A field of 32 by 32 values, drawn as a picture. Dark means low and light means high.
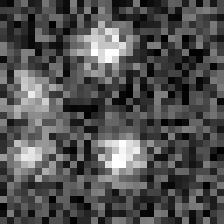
The halves do not mirror each other. On average the colour sits 30% of the way up the scale. There are four bumps. No row or column stands out.
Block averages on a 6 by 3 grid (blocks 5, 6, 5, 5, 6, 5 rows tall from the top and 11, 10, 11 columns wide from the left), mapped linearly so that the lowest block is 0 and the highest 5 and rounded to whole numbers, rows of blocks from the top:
0 2 1 | 1 5 0 | 4 0 1 | 3 3 1 | 3 5 0 | 1 1 1
